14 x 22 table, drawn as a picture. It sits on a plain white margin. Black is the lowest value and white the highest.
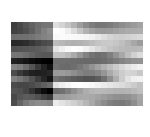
Ninth with the lowest average: middle left. Seam: vertical, 30% of the way across, the right part higher. Ninth with the highest average: top middle.
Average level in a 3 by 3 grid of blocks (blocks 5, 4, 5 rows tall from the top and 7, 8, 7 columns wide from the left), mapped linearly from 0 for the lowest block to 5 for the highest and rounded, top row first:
154 | 024 | 144
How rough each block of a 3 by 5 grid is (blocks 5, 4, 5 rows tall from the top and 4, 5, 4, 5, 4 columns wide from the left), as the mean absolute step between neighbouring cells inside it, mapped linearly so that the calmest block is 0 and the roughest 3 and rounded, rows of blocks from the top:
0 1 1 0 0 / 2 2 0 0 1 / 0 3 2 1 0
